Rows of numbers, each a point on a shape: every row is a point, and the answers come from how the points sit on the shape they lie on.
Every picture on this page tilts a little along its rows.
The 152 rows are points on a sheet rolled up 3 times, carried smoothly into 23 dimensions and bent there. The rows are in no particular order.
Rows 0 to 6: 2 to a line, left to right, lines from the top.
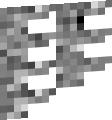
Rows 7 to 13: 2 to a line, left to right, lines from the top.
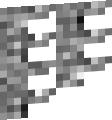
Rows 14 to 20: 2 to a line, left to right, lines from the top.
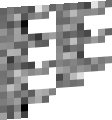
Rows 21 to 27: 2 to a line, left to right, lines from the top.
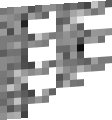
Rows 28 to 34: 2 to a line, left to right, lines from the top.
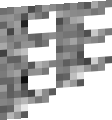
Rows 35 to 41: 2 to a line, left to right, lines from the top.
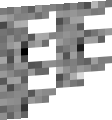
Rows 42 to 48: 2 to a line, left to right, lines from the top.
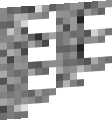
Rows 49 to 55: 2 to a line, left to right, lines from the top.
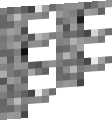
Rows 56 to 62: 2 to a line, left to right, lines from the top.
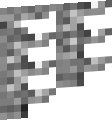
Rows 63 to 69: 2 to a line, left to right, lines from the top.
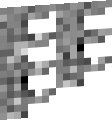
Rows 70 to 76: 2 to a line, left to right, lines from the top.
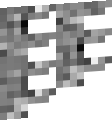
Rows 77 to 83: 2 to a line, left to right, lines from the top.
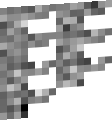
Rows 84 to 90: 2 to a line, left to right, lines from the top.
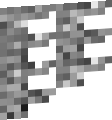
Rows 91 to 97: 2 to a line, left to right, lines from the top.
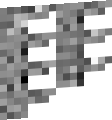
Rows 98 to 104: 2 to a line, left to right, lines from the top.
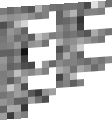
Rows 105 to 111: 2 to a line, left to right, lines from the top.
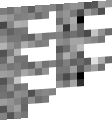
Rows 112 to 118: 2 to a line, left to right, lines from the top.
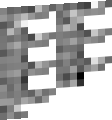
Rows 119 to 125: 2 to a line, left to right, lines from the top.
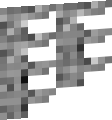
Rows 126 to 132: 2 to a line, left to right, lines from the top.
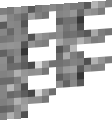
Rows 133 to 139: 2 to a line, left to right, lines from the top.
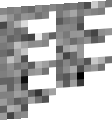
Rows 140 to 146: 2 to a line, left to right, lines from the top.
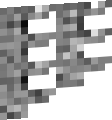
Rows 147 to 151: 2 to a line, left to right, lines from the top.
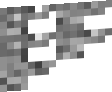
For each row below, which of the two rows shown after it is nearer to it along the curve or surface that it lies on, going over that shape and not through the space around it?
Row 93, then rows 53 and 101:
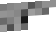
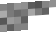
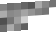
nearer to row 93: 53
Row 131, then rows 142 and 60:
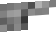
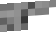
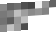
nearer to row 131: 142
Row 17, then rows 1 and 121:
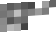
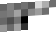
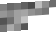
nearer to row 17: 1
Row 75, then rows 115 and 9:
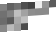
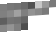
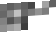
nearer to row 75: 9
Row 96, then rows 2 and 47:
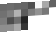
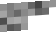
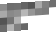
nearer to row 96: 47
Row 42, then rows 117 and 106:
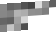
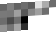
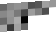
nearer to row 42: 117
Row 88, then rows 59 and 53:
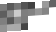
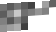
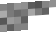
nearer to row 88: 59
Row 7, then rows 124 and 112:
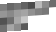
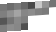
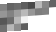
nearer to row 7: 124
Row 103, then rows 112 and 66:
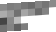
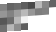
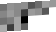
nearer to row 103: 112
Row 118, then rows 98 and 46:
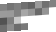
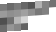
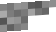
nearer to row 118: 98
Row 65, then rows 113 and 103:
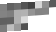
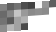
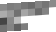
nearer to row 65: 113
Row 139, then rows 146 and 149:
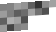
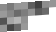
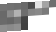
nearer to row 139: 146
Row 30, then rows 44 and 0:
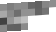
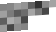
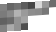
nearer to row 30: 44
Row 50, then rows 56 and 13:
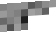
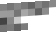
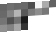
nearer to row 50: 13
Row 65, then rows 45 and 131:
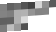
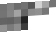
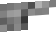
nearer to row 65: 45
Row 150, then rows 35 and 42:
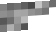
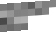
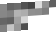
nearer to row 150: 35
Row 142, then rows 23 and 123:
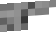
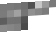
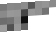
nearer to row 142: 23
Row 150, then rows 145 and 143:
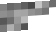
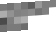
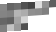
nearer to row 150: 145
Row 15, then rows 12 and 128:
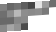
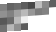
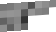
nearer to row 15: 128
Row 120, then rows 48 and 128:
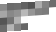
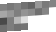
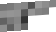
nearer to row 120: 48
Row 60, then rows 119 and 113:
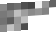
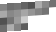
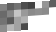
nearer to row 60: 113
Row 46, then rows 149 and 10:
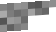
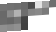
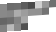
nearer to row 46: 149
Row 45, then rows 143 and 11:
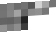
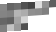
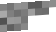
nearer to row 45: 11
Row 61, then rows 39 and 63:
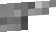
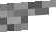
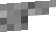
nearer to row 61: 63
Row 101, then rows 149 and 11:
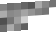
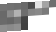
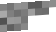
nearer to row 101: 149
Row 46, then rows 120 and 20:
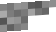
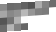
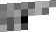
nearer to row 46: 20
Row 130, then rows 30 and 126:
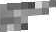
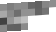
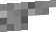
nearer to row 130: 30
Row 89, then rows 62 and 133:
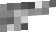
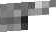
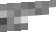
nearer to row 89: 133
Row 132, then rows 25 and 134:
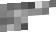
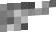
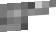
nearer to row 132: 134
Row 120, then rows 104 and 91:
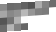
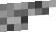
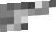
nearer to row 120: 91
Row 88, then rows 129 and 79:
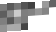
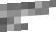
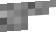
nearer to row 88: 129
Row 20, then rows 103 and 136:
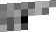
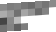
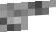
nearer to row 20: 136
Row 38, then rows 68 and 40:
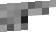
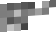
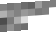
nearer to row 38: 40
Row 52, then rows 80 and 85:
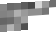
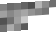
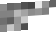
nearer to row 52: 80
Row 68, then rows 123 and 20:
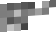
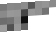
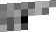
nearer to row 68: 20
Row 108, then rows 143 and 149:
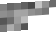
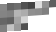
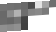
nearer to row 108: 149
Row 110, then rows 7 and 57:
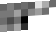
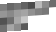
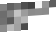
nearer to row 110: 57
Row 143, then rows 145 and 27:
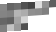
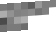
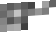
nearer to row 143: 27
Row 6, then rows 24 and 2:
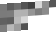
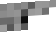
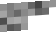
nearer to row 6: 2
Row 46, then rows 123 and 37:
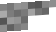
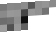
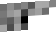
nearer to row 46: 123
